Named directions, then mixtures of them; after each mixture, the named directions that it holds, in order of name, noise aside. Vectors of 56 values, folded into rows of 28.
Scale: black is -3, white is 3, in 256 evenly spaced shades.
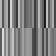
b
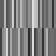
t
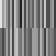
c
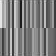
c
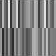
b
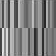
b, t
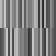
c, t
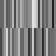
t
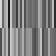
b, c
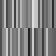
t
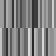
t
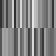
c, t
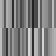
t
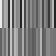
b, c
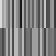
c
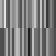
c, t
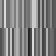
c, t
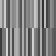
c, t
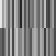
c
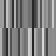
t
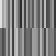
c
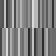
t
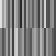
c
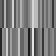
t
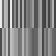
b, c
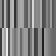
b, t
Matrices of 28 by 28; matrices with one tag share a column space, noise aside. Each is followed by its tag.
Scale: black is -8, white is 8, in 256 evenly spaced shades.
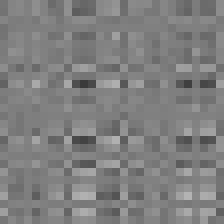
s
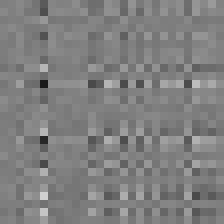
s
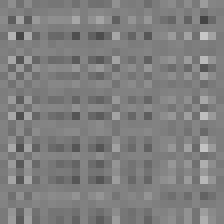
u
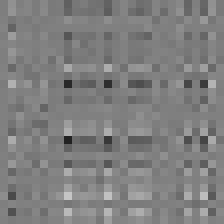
s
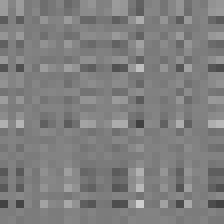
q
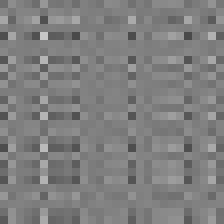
u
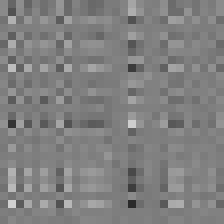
q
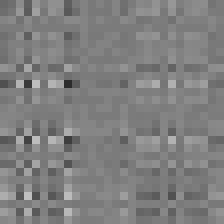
s
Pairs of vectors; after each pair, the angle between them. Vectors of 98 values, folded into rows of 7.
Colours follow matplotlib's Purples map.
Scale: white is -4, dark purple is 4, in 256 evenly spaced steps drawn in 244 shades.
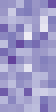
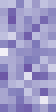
partly opposed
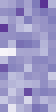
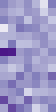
nearly opposite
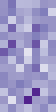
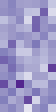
partly aligned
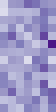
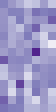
partly opposed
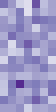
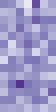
nearly parallel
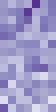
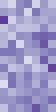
partly opposed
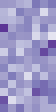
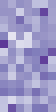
orthogonal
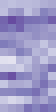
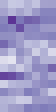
nearly parallel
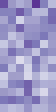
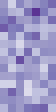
orthogonal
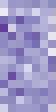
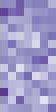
partly opposed
